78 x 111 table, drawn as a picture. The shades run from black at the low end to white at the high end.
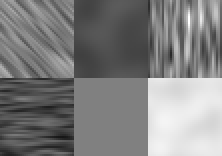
The table splits into 2 rows of 3 panels. Panel 1,1: middling, slanting down to the right. Panel 1,2: low, smooth, faint in contrast. Panel 1,3: middling, streaked downward, strong in contrast. Panel 2,1: low, streaked across. Panel 2,2: middling, flat. Panel 2,3: very high, smooth, faint in contrast.
